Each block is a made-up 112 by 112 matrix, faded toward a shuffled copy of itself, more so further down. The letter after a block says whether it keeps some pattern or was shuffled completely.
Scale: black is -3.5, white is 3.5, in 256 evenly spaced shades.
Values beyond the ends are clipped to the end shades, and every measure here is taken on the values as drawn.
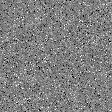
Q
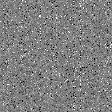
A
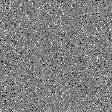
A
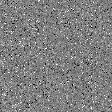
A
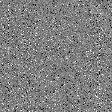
A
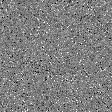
Q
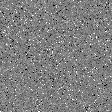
Q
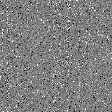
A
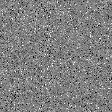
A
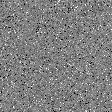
Q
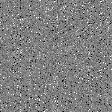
A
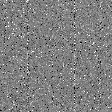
A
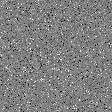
Q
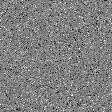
Q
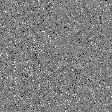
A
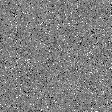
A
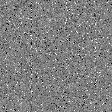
A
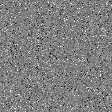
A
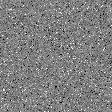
Q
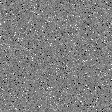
Q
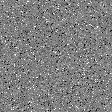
Q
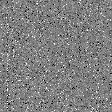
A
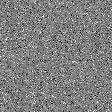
Q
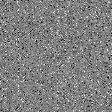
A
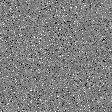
Q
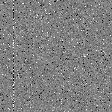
A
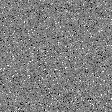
Q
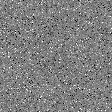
Q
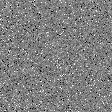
Q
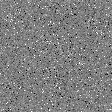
Q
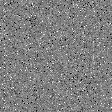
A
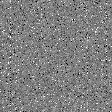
A
